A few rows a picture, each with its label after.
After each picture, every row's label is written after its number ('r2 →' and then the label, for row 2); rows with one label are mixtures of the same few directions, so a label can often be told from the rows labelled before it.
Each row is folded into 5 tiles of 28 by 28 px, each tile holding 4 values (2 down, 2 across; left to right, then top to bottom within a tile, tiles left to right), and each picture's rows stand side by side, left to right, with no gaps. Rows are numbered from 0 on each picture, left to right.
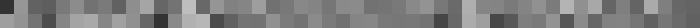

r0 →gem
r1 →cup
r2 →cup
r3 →cup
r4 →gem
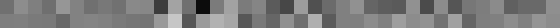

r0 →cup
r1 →cup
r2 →gem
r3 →gem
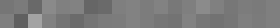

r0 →gem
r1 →cup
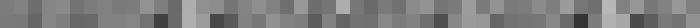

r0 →cup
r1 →cup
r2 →cup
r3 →cup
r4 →cup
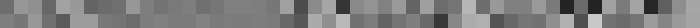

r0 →cup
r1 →cup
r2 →cup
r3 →cup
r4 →gem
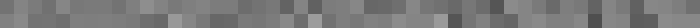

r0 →cup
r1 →gem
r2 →gem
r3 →cup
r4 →cup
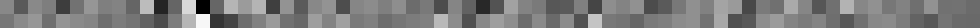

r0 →cup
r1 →cup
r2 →cup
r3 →cup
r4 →gem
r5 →gem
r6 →gem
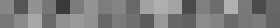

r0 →cup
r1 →gem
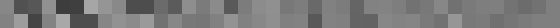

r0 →cup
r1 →gem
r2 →cup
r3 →gem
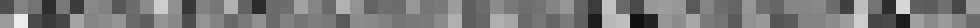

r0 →cup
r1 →gem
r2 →cup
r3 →cup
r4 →cup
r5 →cup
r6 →cup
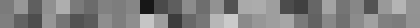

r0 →cup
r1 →gem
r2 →gem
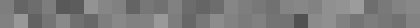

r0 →cup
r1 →cup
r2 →cup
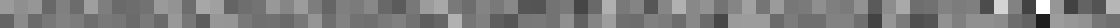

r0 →gem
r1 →cup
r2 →gem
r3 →gem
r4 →gem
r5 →cup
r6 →cup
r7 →cup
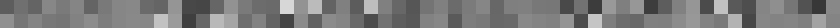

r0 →gem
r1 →cup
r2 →gem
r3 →cup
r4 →gem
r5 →gem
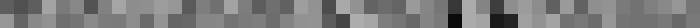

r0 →gem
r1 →gem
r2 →cup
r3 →cup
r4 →gem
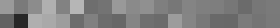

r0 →cup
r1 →gem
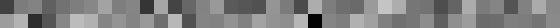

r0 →gem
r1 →gem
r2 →gem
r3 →gem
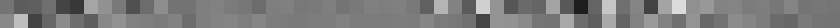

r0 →cup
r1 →gem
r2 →cup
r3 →cup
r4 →gem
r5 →gem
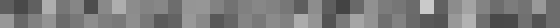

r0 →gem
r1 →cup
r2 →cup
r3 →gem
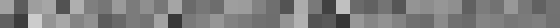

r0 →cup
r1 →gem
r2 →cup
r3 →gem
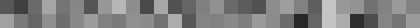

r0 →gem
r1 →gem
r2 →cup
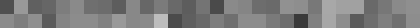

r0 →gem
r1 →cup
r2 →cup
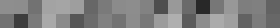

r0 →cup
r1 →cup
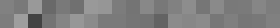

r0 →gem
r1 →cup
